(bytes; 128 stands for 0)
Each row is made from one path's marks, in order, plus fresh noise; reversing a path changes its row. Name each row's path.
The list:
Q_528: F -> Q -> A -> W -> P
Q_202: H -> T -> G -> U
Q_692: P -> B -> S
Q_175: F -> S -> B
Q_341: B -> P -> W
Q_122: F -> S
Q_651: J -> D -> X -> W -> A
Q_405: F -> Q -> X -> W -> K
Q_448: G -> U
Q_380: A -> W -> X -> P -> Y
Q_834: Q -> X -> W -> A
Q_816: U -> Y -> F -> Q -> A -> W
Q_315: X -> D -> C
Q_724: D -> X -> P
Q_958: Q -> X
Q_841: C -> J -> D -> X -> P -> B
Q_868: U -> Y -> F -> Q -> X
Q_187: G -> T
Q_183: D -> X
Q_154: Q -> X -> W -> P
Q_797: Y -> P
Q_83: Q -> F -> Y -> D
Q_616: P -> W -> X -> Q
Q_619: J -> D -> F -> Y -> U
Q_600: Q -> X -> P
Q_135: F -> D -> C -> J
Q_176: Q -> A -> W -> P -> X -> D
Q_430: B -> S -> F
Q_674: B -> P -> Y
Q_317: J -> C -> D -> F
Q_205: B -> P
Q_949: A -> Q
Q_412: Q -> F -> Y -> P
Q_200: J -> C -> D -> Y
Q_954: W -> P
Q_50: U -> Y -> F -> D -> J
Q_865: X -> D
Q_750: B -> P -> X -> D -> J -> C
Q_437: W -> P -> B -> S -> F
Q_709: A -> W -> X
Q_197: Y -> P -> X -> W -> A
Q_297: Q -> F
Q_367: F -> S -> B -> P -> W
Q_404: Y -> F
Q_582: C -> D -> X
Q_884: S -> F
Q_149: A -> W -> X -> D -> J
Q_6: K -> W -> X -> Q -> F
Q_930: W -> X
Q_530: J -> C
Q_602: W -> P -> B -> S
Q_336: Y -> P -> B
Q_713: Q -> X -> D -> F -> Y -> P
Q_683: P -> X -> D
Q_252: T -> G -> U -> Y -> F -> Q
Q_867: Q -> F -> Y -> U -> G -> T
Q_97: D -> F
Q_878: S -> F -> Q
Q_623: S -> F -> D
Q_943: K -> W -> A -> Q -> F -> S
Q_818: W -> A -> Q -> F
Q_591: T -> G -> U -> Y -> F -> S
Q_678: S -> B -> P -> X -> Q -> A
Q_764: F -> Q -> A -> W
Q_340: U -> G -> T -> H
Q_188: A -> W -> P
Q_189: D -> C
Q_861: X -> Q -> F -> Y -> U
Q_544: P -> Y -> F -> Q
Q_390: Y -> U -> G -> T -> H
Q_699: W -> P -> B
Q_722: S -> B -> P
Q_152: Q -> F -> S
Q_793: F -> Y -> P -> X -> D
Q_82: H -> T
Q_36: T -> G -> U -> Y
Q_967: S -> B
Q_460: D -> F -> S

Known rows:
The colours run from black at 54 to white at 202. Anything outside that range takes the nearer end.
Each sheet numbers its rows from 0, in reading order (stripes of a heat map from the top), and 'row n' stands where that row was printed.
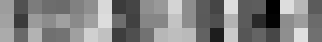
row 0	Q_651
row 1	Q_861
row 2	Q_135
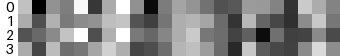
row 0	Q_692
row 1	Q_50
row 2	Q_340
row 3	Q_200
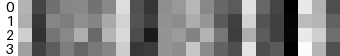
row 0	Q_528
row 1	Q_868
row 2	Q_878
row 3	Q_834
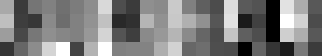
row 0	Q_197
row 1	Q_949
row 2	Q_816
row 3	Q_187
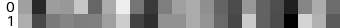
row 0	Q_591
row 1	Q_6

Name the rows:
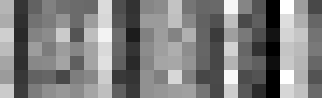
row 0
Q_188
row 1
Q_678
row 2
Q_152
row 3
Q_713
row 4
Q_943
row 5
Q_709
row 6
Q_544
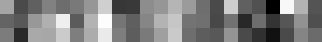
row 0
Q_764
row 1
Q_390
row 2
Q_36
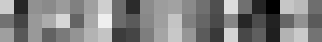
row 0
Q_412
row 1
Q_867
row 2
Q_149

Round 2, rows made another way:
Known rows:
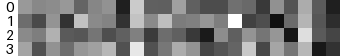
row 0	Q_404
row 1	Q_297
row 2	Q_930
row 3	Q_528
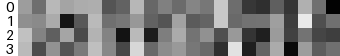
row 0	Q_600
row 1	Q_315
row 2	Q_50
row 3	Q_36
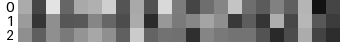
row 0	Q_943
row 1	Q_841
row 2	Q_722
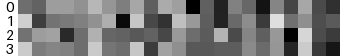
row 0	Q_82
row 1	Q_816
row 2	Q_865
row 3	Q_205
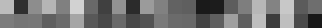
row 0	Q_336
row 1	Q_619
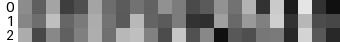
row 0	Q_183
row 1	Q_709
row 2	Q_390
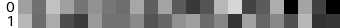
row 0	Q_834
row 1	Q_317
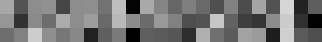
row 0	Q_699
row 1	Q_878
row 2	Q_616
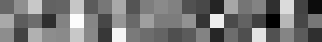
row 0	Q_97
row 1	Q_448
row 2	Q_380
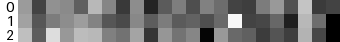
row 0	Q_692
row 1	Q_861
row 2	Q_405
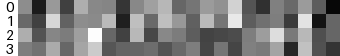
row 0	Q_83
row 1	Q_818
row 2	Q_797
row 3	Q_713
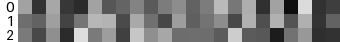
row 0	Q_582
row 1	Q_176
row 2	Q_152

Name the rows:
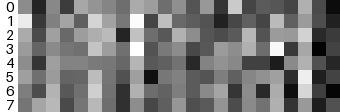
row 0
Q_867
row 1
Q_674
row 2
Q_764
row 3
Q_188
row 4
Q_967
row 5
Q_341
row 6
Q_724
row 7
Q_149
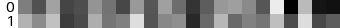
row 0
Q_651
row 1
Q_189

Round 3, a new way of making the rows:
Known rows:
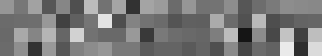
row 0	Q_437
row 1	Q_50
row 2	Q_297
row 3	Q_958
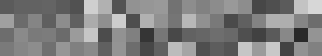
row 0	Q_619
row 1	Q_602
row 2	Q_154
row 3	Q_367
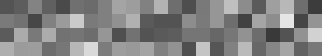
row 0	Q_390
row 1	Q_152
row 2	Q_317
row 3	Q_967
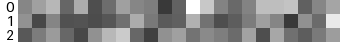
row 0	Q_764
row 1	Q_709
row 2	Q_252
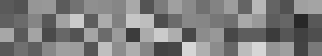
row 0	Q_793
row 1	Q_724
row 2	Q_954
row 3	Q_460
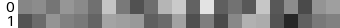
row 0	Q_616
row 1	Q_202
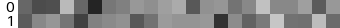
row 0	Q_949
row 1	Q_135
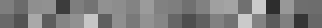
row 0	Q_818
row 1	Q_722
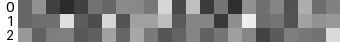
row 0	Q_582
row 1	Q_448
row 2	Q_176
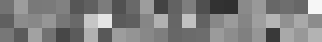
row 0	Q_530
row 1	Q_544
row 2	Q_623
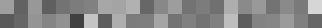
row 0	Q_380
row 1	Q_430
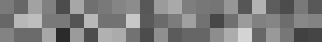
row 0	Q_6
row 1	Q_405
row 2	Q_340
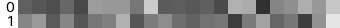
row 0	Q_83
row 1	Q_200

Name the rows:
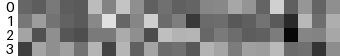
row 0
Q_591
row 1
Q_834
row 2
Q_930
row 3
Q_97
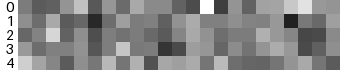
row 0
Q_692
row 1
Q_149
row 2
Q_528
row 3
Q_816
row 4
Q_699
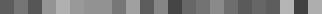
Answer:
Q_600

